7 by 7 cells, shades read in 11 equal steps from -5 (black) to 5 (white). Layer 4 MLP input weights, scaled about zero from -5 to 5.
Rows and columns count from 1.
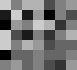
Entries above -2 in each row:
6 3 5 4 6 6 5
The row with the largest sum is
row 1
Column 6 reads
0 0 -3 0 -1 -1 -3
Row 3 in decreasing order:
3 2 1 0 0 -3 -5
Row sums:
6 -11 -2 -4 2 -9 -4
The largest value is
3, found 5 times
